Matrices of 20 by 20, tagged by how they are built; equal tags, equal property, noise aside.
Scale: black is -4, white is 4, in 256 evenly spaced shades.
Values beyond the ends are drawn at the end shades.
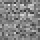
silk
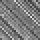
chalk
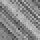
chalk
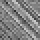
chalk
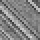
chalk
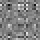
silk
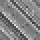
chalk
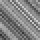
chalk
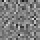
silk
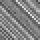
chalk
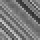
chalk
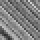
chalk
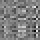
silk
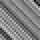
chalk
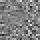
silk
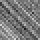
chalk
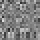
silk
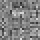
silk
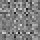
silk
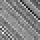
chalk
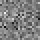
silk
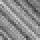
chalk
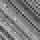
chalk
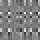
silk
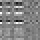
silk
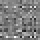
silk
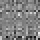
silk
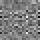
silk
